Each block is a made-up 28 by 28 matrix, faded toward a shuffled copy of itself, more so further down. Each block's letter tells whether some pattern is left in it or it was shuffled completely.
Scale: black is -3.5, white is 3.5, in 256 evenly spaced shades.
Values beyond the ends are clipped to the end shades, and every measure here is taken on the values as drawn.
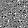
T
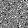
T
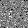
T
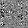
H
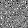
T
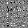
H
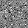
H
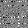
H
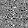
H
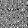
H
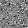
T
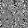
H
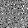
H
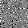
H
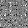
H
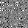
H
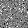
T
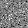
T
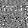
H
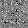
H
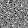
T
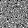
T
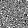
T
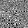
H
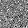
T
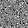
T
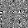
H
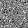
T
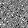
T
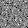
T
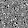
T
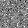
T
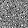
T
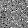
T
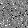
T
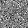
T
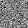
T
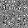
H
